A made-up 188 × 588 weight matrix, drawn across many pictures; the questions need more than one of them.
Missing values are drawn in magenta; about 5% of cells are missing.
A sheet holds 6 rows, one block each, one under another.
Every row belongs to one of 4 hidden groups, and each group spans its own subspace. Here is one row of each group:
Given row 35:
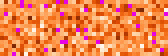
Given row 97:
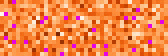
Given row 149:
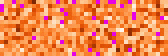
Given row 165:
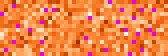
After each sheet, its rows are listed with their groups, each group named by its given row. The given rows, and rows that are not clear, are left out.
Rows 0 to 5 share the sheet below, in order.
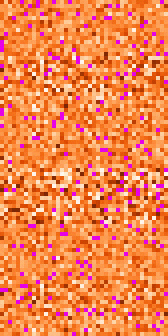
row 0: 149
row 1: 97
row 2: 97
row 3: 97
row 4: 97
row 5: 97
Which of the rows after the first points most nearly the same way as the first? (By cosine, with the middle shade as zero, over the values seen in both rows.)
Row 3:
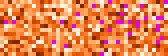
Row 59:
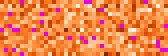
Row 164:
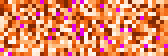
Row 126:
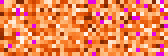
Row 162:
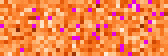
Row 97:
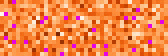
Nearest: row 97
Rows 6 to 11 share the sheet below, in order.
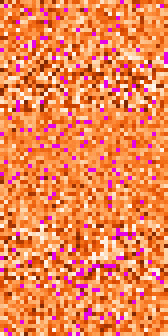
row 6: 149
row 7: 165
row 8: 165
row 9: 97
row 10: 149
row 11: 35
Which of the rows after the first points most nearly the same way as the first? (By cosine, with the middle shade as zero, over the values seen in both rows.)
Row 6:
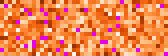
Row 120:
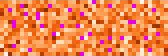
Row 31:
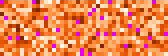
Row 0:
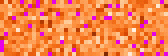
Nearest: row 0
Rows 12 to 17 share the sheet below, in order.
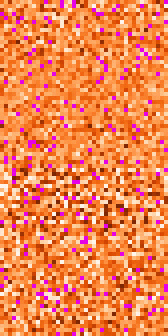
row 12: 97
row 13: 165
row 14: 165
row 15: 35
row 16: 149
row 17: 97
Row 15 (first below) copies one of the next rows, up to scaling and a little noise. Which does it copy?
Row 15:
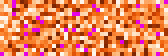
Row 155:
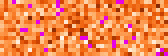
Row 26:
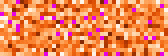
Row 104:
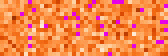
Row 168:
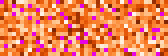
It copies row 26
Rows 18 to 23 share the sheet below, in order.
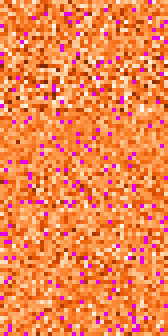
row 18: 165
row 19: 97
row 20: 149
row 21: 97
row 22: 35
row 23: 149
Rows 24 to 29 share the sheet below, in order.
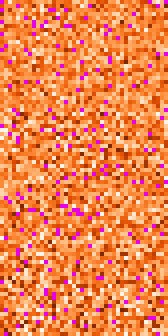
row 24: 97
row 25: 149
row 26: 35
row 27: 35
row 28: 165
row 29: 165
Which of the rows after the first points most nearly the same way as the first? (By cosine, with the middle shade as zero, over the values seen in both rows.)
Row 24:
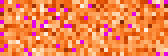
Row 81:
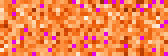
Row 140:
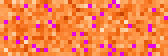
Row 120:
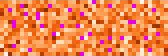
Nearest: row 81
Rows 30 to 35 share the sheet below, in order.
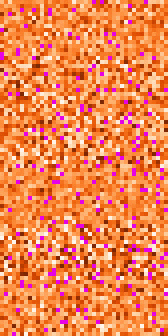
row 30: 97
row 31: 149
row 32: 35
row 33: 149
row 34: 97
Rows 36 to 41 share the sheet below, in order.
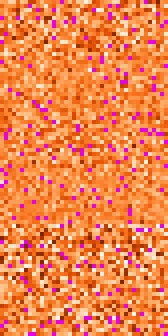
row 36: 149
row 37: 165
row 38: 35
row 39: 97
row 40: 165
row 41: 35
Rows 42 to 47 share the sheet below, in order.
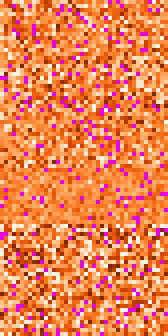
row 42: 165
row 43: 149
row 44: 35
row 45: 165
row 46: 165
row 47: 165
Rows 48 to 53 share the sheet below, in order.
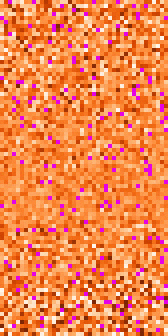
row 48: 165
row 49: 149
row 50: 149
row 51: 149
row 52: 97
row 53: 97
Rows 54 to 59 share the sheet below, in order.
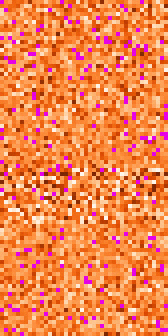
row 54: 97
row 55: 149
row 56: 97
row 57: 97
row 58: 149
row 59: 149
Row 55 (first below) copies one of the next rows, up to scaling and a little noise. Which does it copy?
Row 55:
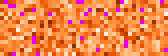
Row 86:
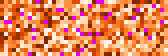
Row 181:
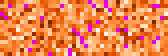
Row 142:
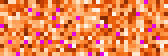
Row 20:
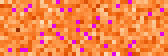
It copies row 181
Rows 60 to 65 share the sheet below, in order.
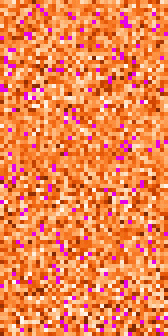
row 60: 149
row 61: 149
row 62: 97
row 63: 97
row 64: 35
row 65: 35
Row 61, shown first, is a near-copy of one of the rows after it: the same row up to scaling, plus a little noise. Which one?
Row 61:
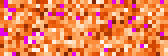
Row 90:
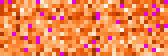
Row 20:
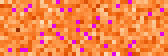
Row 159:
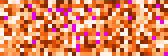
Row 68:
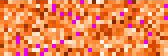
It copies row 68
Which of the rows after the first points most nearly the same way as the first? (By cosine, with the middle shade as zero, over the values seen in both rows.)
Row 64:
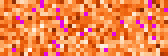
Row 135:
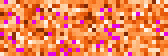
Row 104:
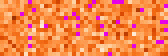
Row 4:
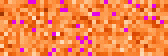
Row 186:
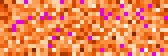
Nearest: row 104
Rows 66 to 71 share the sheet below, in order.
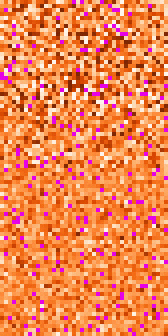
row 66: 35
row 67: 35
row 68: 149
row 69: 35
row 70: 165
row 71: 35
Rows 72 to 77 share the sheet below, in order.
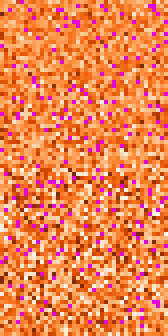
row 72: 165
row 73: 35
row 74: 35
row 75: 165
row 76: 35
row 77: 97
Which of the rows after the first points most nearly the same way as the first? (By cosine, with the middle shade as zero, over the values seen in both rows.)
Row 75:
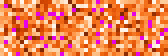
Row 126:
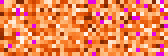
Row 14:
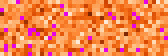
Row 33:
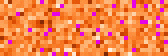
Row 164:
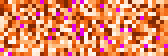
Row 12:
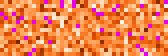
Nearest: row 14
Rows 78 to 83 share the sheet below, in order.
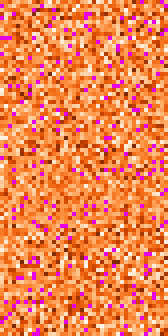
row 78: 149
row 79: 165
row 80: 35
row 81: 97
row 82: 35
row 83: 35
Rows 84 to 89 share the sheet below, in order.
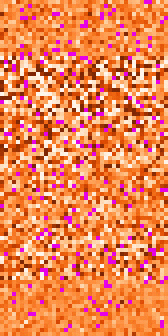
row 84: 165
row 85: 149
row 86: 149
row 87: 97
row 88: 165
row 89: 165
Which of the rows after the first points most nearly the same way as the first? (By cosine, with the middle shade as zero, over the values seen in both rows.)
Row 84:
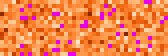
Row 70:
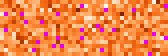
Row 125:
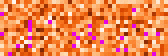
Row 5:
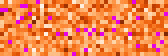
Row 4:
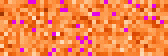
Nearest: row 125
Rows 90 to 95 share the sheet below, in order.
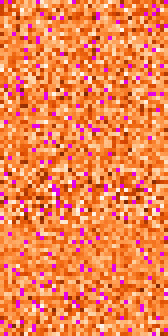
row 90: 149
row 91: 97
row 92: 97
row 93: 165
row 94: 97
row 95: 35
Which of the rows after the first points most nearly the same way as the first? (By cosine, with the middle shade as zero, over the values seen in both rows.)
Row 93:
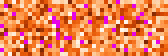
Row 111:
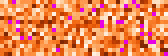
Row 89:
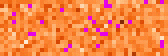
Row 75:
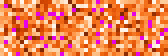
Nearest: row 75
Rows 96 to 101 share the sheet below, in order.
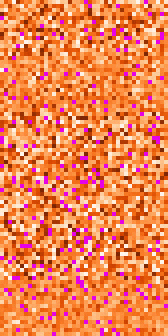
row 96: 165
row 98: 165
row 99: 149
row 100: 165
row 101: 97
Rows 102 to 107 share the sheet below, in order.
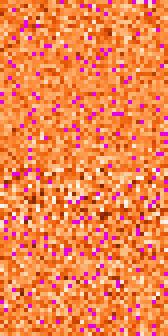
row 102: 97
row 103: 97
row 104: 35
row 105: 35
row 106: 97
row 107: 97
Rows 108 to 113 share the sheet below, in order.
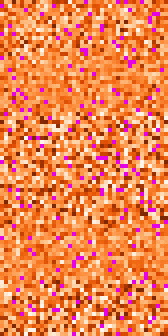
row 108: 165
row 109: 97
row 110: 97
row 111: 149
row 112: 149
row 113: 35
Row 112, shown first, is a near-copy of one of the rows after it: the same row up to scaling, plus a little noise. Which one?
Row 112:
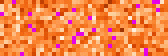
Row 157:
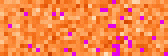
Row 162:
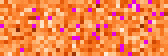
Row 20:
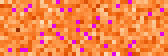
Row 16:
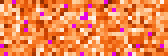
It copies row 16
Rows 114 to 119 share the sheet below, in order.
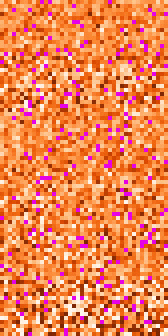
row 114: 165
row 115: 165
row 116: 149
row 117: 165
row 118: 97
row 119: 35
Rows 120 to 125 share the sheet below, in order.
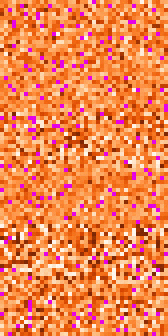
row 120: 97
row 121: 35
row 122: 35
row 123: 165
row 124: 149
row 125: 165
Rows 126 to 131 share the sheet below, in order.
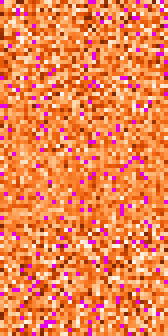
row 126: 165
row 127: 35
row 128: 97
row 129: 149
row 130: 97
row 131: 165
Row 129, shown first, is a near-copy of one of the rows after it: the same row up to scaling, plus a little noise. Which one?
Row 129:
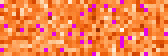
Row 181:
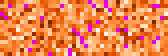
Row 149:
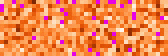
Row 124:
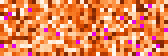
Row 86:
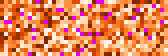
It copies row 124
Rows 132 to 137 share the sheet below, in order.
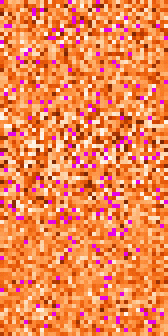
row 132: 97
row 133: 97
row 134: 35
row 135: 165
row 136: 35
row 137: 165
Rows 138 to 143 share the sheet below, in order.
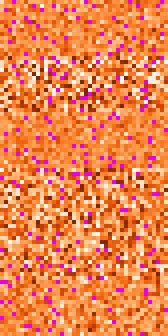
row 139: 97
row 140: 165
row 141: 149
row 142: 149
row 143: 149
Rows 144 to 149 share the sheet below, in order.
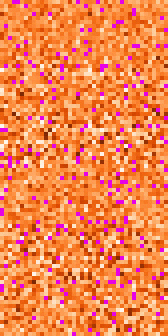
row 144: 165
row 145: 165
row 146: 165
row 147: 35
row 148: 149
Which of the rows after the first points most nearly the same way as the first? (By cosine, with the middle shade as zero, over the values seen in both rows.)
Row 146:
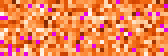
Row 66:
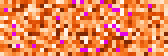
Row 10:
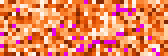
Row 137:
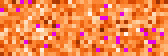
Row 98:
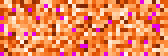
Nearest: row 137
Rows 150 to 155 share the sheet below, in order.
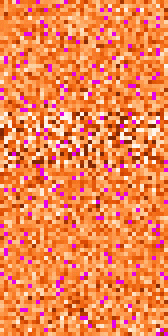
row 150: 35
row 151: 35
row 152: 97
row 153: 149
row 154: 97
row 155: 35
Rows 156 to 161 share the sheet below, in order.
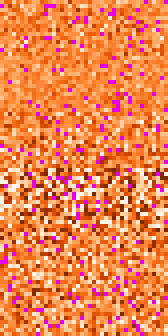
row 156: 165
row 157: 149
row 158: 35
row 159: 149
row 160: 97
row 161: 149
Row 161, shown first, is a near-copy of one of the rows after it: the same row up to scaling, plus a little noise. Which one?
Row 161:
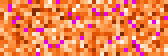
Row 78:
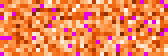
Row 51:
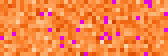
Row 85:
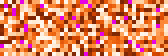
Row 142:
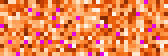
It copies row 78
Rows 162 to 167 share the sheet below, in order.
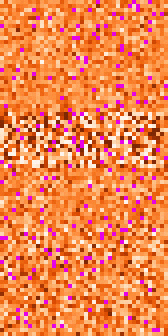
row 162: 149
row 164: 97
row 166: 97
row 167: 97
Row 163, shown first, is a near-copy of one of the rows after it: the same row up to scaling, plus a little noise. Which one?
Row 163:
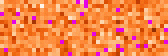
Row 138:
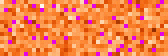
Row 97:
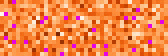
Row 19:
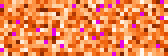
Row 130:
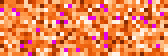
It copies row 138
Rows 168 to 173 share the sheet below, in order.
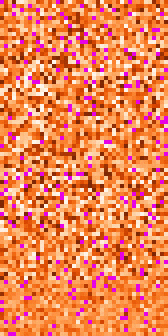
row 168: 35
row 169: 165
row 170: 149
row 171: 165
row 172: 35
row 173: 165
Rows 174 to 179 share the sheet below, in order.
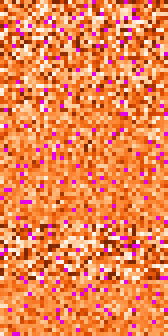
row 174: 165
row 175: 165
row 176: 97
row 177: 97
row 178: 149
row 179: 35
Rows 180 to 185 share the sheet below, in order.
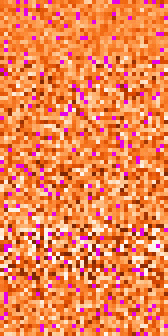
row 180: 149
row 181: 149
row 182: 97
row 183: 97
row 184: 97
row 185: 149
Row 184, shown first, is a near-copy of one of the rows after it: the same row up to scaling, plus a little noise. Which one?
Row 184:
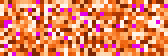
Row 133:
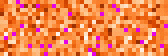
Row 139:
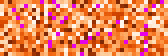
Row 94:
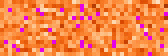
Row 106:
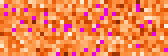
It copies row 139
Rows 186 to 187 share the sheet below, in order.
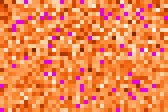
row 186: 35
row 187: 165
